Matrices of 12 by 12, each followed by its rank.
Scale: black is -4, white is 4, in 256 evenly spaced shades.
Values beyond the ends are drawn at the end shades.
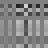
one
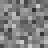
full rank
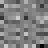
two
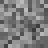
full rank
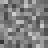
full rank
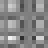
one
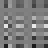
one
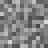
full rank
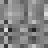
two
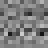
two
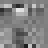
two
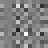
two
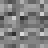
two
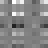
one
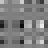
one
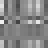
one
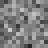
full rank
